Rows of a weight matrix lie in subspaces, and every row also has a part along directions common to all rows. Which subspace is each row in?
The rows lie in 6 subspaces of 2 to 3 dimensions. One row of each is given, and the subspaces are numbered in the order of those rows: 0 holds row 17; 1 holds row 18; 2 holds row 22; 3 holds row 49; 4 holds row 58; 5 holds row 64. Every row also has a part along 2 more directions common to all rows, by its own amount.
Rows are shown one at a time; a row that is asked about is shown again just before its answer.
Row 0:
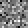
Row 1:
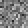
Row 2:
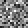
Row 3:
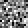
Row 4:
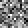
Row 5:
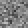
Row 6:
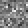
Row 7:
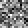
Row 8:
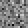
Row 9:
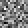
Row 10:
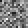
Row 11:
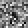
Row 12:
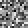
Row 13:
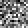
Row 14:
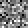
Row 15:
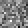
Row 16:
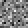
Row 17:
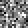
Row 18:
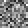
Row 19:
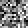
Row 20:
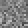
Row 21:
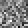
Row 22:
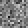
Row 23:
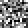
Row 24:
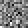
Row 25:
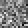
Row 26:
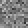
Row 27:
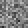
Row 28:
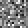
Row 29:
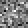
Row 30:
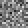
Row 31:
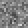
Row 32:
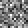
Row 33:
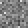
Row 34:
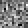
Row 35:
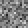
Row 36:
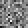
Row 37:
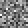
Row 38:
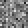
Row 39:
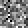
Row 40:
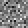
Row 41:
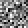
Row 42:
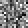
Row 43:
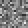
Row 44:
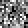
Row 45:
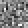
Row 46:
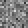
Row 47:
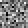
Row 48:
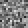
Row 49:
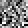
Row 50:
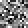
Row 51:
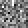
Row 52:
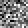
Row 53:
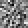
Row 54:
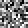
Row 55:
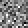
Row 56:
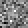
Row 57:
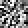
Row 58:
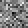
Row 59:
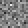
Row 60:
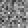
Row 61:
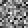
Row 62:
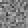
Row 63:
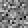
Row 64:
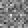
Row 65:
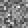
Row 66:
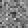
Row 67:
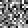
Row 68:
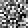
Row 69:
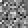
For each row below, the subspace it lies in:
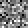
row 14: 2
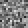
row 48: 2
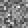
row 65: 1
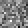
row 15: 3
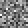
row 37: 0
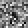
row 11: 1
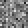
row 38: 0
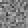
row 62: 0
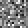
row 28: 2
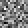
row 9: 1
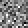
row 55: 3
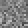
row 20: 3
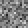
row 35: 5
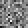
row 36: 4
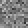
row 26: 5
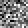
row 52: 3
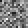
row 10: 4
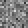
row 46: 0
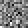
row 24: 4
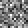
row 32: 5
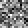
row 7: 5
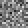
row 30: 4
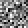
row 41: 5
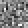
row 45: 1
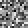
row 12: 0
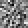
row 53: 4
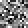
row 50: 1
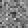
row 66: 4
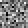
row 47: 0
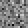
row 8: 2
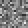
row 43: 5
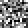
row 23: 2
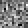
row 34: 1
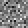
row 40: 0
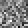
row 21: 3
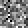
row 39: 4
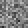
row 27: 4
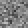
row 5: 1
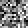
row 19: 3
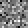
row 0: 2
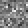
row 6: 1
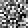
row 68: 0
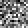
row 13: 3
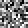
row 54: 2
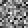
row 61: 0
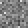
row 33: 2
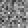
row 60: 4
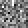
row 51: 4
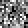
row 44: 1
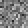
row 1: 3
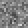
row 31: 1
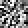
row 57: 4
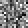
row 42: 0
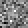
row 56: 1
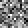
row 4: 5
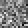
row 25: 3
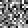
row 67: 5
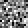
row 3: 2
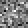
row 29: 1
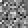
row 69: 4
